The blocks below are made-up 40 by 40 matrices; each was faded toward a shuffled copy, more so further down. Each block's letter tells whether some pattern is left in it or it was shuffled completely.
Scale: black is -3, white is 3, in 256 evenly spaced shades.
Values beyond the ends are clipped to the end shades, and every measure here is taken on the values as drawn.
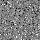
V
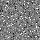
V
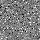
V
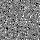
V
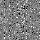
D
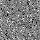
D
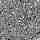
V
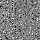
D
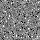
V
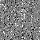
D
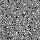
V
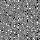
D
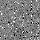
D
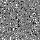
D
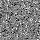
V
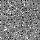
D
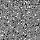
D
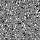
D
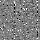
D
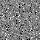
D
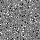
V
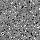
V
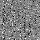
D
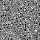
D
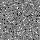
V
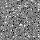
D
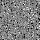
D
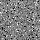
V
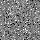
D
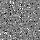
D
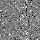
D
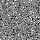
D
